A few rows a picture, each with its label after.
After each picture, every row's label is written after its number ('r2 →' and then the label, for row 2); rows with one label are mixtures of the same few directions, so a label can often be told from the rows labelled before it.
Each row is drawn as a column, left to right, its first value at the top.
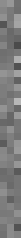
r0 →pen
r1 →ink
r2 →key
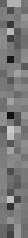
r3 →ink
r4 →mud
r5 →ink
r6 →key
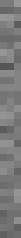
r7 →key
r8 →key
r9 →pen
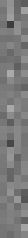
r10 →mud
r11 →pen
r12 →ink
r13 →pen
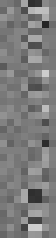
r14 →key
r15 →pen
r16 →ink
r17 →pen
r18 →pen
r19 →pen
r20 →pen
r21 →pen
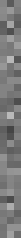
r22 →ink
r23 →mud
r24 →key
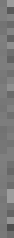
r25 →ink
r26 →pen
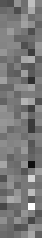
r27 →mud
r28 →ink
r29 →pen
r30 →key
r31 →mud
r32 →key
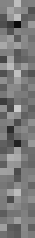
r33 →key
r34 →ink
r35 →pen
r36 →key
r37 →pen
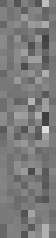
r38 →ink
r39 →ink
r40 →mud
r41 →key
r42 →key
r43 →mud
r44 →ink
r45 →key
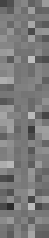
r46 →mud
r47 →mud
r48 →mud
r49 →pen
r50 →mud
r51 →mud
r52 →mud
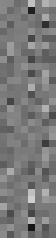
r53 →mud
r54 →key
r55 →mud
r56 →key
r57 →pen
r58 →key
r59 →pen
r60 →mud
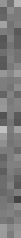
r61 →ink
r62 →pen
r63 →ink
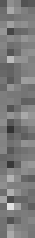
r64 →ink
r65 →mud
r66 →mud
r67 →mud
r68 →mud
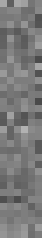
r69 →ink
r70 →mud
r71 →ink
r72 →ink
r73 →mud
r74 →key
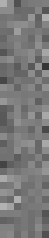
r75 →mud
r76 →mud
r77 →ink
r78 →pen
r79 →key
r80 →key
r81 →key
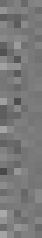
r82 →key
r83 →key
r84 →key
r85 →pen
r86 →ink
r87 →pen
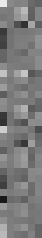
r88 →ink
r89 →ink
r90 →pen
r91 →pen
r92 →pen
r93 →ink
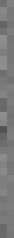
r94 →ink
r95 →mud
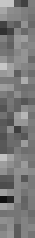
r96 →ink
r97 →ink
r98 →ink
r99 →mud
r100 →key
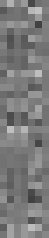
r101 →pen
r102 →ink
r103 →ink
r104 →ink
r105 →pen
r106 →pen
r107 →key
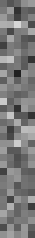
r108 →key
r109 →mud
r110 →pen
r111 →ink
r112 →mud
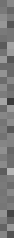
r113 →key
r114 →key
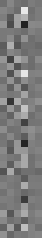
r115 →key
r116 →key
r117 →key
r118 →pen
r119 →ink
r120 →key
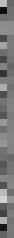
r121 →pen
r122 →ink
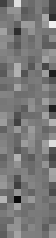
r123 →ink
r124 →pen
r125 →ink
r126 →pen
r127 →ink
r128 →key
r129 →key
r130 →pen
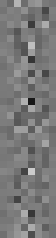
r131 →key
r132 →mud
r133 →ink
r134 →key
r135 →key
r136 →ink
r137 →pen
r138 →ink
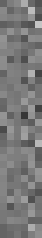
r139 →ink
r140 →mud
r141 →pen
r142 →mud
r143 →pen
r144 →pen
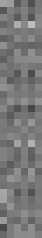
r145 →pen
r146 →mud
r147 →pen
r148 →key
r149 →pen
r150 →key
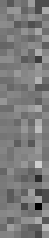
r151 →key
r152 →pen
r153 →pen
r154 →mud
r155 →pen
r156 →mud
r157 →pen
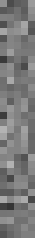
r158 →mud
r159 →mud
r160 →ink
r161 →ink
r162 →ink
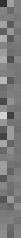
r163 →mud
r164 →mud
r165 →mud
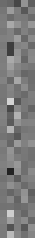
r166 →mud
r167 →key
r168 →mud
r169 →pen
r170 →pen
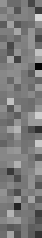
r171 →pen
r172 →key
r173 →mud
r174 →ink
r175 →ink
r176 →key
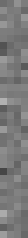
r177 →key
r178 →key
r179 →mud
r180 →key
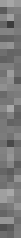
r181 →pen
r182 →pen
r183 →mud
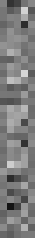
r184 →key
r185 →mud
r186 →mud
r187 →pen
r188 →pen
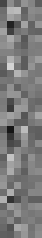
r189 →ink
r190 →ink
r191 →pen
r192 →ink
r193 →ink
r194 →mud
